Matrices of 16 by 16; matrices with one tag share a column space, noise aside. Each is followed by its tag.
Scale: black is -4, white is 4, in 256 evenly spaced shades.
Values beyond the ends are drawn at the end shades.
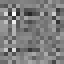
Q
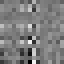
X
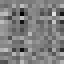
Q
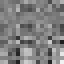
X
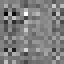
Q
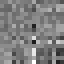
X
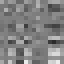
X
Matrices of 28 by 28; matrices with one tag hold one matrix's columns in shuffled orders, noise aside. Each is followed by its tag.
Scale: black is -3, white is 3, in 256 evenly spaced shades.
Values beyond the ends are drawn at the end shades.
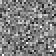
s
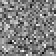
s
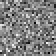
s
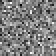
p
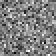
s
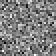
s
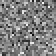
p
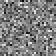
p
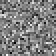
s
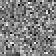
p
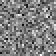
s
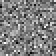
s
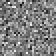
p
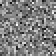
p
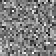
p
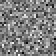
s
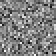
s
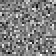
s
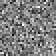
p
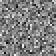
s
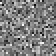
p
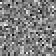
p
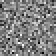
s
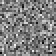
s
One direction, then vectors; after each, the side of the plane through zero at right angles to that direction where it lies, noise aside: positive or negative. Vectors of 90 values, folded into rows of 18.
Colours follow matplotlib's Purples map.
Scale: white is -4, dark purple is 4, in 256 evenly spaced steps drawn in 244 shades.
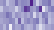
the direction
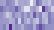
negative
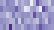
negative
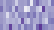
negative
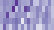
positive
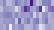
positive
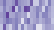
positive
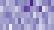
positive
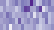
positive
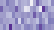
negative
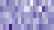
negative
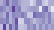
negative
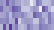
negative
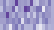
positive
